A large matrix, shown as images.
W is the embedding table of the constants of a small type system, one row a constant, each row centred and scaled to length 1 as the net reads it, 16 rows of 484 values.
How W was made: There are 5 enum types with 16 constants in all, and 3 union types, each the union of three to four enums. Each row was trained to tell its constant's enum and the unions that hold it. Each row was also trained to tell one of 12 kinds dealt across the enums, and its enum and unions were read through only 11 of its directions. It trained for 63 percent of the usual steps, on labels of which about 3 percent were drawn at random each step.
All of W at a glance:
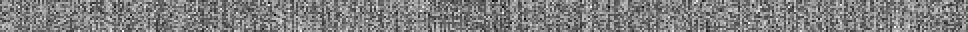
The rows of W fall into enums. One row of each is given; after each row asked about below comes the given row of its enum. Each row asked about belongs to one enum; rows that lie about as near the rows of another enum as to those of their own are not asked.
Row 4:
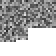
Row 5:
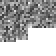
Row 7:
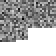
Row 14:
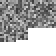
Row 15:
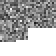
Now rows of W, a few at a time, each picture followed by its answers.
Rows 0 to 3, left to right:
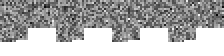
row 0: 7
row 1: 4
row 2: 7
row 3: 5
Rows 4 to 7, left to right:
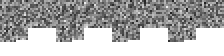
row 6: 14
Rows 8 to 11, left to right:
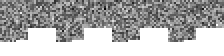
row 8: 4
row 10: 14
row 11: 7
